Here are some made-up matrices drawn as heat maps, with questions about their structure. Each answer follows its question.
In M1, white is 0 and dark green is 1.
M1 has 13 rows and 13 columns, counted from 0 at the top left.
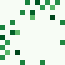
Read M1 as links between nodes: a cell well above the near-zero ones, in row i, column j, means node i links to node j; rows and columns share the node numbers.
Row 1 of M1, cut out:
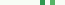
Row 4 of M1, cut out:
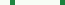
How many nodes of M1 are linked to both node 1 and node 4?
0
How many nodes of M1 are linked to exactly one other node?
4
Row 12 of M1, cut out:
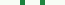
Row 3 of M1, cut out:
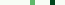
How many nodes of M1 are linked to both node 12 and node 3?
0
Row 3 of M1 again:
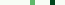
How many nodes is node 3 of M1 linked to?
2
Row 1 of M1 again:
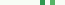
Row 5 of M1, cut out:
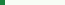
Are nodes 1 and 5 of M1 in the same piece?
no
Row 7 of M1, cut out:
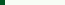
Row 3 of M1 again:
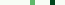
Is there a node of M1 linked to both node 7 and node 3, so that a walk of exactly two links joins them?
no
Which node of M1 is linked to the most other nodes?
node 0
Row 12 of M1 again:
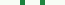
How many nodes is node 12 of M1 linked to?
2
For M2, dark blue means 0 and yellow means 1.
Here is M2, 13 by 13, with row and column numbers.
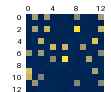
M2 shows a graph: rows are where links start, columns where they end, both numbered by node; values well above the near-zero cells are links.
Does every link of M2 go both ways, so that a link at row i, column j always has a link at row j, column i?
no
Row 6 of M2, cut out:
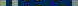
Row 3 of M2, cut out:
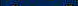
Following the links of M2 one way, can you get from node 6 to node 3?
yes
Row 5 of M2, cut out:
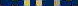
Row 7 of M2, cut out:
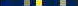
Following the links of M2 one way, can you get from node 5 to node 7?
no
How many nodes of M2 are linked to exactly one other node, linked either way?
0
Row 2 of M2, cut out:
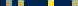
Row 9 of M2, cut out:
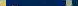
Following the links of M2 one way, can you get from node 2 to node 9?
no
